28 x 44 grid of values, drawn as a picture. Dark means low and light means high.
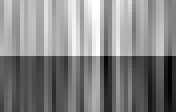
Ninth with the highest average: top middle. Roughest part: centre. Grain: streaks running down. Ninth with the lowest average: bottom right. Seam: horizontal, 50% of the way down, the top part higher.
